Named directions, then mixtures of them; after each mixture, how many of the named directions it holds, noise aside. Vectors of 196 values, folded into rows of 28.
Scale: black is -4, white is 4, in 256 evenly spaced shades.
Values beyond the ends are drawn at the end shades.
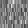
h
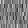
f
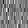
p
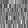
three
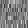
three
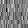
three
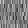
one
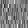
three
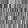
three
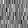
two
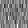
two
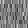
one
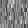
one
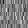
two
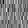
two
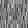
two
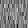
two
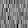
two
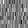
three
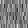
one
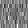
two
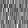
two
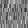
three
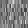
one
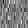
two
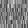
two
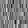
three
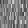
two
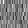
two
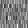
three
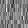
three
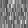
one
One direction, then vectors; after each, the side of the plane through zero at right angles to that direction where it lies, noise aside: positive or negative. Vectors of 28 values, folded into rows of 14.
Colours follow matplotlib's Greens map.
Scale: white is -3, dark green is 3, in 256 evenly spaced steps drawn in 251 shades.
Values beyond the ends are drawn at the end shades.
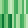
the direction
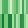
positive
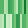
negative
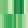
positive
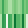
positive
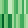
positive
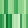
positive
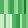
negative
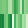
positive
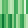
positive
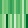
negative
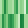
positive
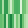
positive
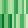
positive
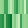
positive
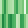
positive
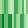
positive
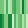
positive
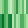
positive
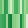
positive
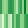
negative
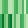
positive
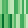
positive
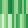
negative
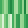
negative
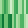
positive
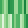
negative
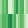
positive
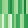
negative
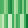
negative
